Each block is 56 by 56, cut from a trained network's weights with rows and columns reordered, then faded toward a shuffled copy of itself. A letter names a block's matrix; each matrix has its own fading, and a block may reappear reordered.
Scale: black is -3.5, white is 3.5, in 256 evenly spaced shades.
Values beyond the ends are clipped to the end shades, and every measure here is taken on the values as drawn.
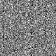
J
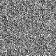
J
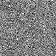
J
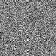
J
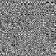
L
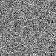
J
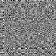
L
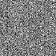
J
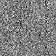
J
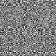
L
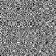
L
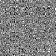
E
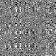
E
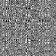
E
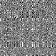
E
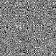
E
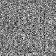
J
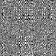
E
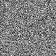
J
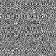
L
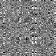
E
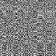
L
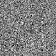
J
